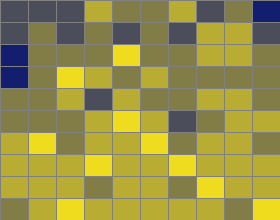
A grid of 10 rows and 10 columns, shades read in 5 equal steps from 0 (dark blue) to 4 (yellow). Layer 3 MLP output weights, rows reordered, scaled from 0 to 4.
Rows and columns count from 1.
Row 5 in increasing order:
1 2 2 2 2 2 3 3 3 3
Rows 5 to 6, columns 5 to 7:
3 2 2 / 4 3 1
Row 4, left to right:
0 2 4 3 2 3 2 2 2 2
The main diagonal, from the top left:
1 2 2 3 3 3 2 3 3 4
